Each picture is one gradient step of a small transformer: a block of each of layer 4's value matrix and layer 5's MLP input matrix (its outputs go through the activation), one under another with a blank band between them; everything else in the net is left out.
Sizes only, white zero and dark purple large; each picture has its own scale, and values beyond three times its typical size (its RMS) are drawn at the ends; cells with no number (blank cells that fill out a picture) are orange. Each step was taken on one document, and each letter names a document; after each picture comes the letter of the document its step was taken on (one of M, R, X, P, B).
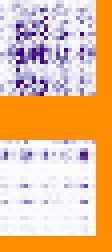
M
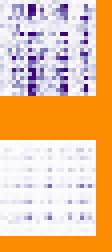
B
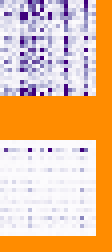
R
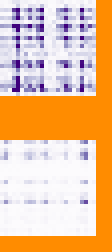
M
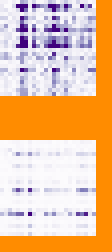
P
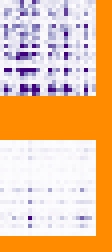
R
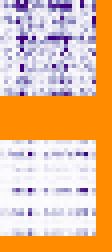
P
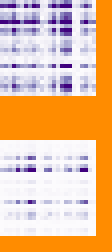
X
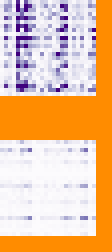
M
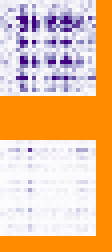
P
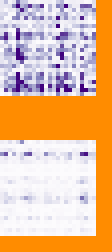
M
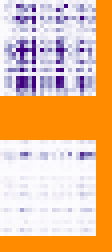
M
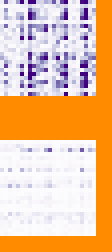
B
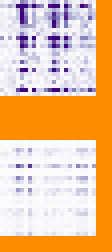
P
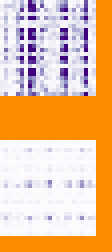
B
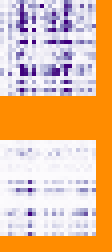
P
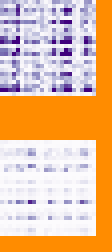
X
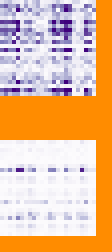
X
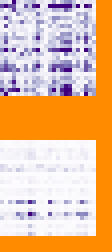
X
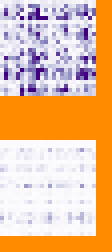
B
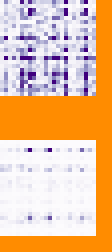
B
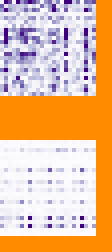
R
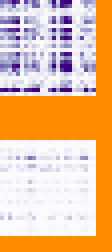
X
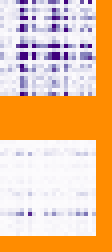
P
